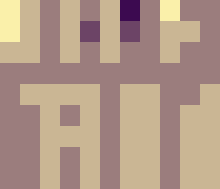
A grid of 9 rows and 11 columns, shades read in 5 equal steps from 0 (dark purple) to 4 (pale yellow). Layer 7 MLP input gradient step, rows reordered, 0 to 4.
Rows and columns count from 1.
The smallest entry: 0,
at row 1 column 7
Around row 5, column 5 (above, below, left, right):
2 3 3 2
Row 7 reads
2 2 3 3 3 2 3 3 2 3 3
